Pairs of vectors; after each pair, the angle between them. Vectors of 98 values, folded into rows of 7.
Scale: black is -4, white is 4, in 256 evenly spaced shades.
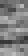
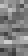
nearly opposite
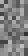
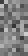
partly opposed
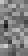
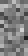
orthogonal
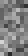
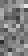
nearly opposite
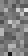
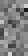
nearly opposite
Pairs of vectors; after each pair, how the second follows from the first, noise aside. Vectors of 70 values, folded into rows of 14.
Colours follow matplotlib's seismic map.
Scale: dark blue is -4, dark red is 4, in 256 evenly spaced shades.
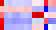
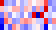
sign-scrambled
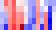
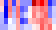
reversed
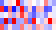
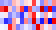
reversed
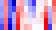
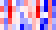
reversed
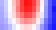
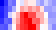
reversed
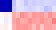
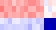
reversed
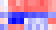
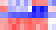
reversed
